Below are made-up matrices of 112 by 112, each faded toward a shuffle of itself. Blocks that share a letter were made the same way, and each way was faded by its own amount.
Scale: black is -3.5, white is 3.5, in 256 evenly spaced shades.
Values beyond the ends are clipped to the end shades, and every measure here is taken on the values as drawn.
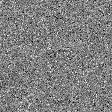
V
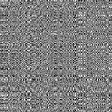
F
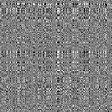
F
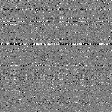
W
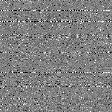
W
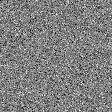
V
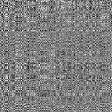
F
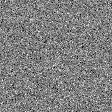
V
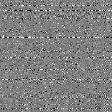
W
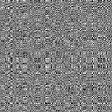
F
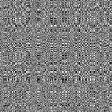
F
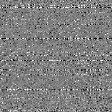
W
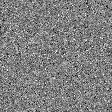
V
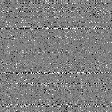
W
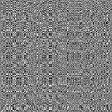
F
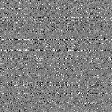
W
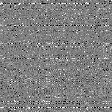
W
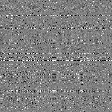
W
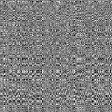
F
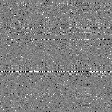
W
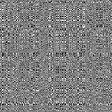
F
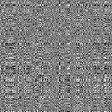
F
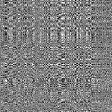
F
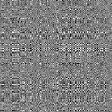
F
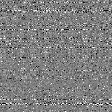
W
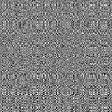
F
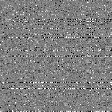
W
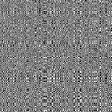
F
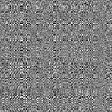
F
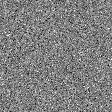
V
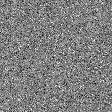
V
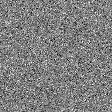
V
